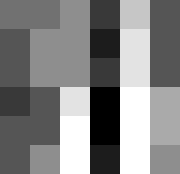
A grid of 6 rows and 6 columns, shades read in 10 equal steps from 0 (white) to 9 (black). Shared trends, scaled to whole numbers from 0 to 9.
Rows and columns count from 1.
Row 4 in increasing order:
0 1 3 6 7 9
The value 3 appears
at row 4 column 6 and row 5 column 6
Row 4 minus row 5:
1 0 1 0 0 0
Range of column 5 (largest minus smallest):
2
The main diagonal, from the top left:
5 4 4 9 0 4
